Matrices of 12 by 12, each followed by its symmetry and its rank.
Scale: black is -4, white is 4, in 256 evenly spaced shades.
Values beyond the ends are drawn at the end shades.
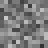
neither, full rank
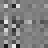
neither, rank two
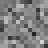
symmetric, full rank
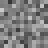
antisymmetric, full rank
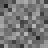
symmetric, full rank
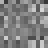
neither, rank two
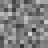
antisymmetric, full rank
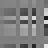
neither, rank one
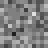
antisymmetric, full rank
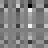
neither, rank one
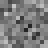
symmetric, full rank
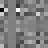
neither, rank two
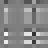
neither, rank one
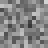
neither, full rank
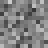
neither, full rank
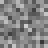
symmetric, full rank
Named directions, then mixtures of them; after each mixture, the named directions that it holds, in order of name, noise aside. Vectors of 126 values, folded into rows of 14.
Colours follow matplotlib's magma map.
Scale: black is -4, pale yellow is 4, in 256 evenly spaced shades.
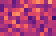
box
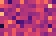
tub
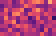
box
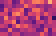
box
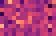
tub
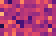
tub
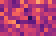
box, tub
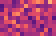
box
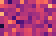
tub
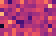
tub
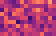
box, tub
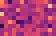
tub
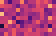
tub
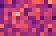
box, tub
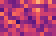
box, tub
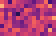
box, tub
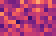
box, tub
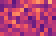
box
